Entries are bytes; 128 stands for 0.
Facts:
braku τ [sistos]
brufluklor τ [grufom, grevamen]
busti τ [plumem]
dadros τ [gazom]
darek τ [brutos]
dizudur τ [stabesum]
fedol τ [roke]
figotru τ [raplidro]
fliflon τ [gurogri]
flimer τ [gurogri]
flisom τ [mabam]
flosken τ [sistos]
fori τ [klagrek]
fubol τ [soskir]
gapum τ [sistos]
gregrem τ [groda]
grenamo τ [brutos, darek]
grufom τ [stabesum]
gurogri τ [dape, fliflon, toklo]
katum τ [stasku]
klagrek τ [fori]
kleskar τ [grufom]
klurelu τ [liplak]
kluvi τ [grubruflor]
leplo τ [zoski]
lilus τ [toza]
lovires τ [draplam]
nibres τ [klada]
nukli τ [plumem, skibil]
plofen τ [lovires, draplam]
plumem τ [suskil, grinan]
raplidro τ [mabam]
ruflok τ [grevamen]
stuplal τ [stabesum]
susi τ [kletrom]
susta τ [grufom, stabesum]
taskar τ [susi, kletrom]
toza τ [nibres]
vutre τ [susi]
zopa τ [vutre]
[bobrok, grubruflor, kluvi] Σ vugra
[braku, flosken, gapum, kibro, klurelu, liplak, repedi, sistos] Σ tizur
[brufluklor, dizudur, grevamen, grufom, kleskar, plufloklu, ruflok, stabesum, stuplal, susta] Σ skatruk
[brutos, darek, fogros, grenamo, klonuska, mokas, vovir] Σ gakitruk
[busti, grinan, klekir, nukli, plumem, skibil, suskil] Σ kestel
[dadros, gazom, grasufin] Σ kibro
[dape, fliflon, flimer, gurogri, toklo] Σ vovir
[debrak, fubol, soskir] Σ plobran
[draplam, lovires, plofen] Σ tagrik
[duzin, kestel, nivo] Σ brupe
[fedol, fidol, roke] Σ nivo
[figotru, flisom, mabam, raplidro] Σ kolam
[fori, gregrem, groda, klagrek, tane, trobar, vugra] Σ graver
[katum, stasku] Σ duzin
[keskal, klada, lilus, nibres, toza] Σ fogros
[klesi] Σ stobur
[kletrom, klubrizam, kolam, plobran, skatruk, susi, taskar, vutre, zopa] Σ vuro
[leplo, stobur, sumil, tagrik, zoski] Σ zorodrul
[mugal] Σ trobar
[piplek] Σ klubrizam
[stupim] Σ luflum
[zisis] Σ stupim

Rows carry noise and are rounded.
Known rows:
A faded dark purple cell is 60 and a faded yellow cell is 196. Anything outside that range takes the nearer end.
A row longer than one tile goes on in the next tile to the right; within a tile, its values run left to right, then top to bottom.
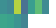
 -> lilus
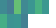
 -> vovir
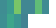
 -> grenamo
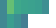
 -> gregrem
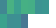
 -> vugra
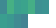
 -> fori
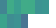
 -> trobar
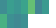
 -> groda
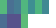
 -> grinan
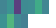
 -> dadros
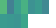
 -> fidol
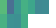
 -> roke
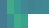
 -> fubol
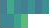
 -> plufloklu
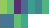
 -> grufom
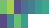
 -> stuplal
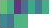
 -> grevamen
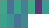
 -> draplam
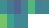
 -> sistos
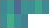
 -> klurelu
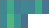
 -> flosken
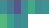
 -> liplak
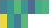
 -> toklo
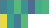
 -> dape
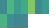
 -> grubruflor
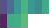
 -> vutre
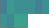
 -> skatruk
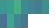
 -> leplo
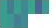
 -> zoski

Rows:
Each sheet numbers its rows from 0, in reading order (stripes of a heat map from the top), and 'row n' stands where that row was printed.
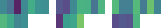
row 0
gazom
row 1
kletrom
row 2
plumem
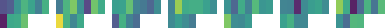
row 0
susi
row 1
flimer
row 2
plofen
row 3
kluvi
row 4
brutos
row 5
grasufin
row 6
stabesum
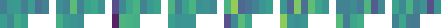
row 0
raplidro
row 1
darek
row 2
taskar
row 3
kestel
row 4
ruflok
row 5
klada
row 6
mabam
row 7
lovires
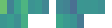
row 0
klekir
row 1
tizur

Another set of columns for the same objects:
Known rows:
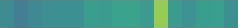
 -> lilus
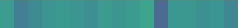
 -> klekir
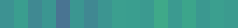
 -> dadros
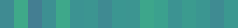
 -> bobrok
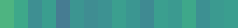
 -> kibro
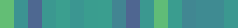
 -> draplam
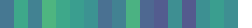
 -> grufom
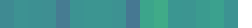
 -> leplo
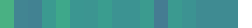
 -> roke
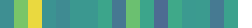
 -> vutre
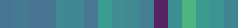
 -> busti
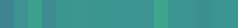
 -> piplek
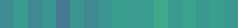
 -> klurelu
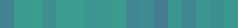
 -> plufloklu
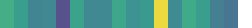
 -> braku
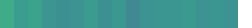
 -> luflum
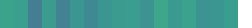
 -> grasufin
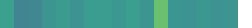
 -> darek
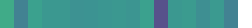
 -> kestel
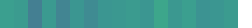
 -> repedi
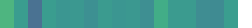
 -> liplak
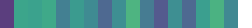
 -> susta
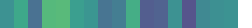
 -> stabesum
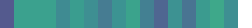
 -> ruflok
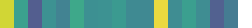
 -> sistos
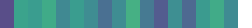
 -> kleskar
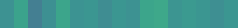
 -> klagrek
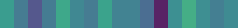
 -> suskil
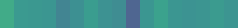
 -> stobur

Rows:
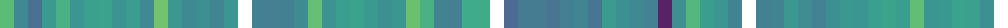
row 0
brutos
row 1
mabam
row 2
nukli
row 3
grenamo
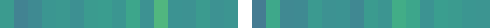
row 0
keskal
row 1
kluvi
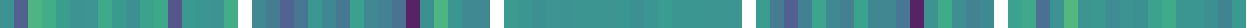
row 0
fliflon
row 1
plumem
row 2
zisis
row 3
skibil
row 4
grubruflor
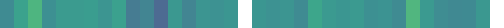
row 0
skatruk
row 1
soskir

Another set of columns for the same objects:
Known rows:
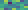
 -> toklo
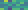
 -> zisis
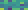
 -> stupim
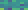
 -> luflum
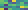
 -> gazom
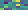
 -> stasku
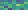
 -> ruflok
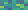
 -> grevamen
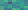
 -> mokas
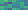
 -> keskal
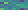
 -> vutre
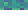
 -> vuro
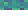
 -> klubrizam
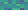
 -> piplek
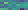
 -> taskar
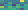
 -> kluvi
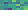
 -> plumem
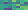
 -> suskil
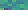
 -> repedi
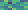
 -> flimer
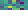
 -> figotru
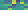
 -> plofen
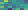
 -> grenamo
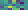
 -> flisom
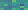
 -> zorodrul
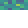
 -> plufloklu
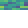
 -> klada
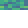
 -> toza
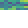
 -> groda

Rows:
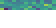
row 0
kibro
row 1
grufom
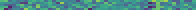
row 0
liplak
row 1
lilus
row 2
kletrom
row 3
sistos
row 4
bobrok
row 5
zoski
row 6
skatruk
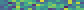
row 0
leplo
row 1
dadros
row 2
draplam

